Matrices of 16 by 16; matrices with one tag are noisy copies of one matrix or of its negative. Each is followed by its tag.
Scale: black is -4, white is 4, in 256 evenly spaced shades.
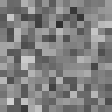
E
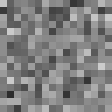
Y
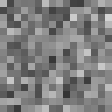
Y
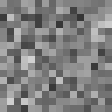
E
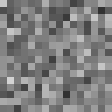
Y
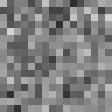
Y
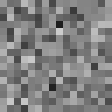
E
